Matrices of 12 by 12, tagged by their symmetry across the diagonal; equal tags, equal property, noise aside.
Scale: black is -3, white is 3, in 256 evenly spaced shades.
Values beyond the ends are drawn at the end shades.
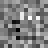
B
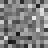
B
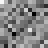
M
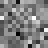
B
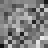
M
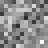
M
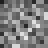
M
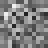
M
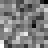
B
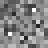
M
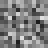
B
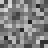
M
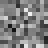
B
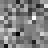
B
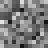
M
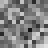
M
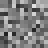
B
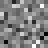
B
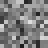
B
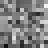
B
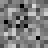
M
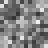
M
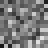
M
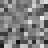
B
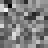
B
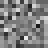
B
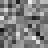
B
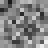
M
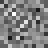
M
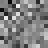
M
